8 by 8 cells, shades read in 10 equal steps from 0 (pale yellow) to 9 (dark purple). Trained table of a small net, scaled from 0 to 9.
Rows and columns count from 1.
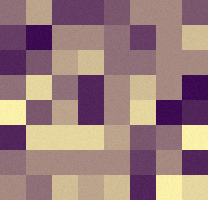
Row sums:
42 42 37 38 39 25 40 25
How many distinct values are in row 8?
7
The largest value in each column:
8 9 7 8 6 8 9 9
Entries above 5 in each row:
4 3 2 2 4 2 2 1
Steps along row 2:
up down same up up down down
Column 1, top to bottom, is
5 7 8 5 0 8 5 4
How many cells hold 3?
5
